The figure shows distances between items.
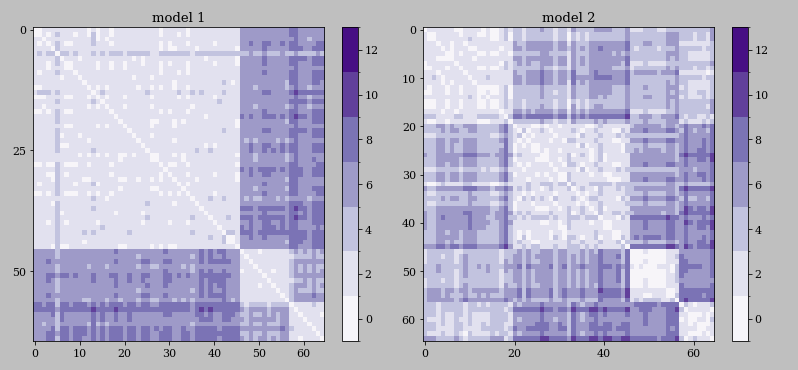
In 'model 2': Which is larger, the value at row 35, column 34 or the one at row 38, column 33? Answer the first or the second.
the first
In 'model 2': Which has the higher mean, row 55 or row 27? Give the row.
55
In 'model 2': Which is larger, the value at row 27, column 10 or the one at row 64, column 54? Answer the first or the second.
the second
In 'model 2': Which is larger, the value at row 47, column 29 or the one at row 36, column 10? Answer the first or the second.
the second
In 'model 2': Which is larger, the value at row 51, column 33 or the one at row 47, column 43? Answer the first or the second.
the second
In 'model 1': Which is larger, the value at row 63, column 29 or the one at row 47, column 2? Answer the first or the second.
the first
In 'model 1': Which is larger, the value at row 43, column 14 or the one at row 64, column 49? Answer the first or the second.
the second
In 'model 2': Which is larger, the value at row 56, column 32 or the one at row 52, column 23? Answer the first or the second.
the second
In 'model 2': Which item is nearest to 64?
58
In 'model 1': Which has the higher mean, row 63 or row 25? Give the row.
63
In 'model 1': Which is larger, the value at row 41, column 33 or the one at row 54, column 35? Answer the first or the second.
the second
